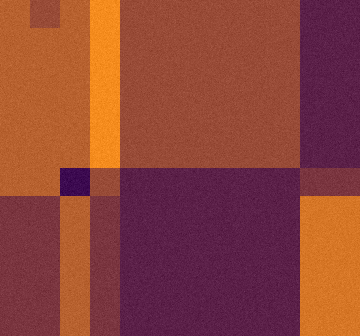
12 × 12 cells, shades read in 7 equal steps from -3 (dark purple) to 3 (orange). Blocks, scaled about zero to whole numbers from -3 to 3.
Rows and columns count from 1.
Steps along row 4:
same same up down same same same same same down same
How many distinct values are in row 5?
4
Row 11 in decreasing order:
2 2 1 -1 -1 -1 -2 -2 -2 -2 -2 -2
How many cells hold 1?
24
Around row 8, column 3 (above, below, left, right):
-3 1 -1 -1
